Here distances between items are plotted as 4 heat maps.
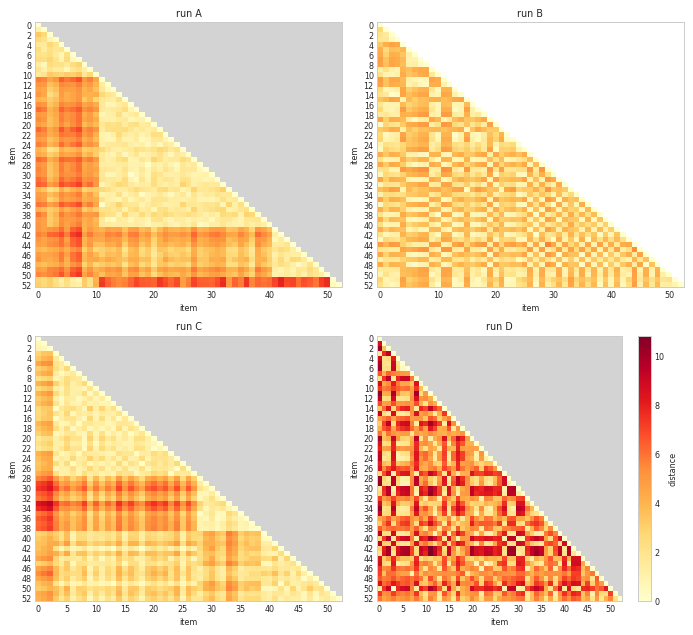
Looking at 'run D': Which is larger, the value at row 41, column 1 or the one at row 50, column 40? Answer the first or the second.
the first
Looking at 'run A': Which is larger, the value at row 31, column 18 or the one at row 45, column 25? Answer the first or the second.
the second
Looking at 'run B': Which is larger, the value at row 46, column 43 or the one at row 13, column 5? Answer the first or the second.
the first
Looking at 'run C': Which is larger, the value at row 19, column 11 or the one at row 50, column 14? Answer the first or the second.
the second
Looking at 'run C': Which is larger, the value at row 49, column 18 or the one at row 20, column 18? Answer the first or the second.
the second
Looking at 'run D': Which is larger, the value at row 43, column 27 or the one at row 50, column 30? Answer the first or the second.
the first
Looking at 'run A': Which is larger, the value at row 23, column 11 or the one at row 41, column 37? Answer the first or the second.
the second
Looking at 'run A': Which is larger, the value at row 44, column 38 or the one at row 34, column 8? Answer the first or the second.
the first
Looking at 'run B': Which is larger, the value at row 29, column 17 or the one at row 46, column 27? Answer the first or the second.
the second
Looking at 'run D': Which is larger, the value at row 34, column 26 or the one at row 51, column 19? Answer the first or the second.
the first
